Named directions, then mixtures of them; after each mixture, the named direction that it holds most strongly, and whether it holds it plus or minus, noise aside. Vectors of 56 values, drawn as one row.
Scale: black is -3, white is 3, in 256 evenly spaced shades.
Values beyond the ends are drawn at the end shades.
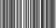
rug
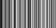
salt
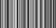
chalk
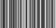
chalk, minus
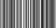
rug, plus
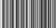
salt, minus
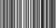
rug, plus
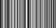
chalk, plus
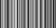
chalk, plus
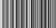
salt, minus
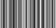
chalk, minus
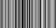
rug, minus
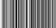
salt, minus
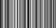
chalk, plus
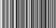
salt, minus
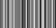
rug, minus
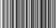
salt, minus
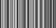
chalk, plus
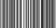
rug, plus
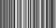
rug, plus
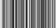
salt, minus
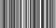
rug, plus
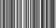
rug, plus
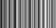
salt, plus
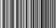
salt, minus
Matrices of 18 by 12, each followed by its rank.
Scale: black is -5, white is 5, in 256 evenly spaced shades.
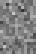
full rank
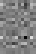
two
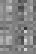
two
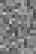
full rank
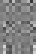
two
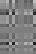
one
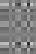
one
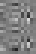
two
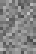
full rank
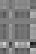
one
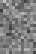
full rank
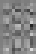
two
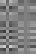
one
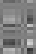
one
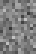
full rank
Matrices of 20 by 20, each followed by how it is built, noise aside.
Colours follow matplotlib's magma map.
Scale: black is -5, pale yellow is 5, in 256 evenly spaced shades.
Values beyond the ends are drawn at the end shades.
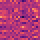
low rank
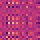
low rank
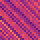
Toeplitz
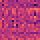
low rank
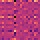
low rank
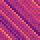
Toeplitz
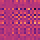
low rank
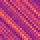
Toeplitz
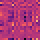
low rank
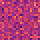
low rank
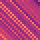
Toeplitz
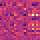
low rank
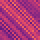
Toeplitz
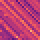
Toeplitz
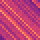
Toeplitz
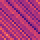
Toeplitz
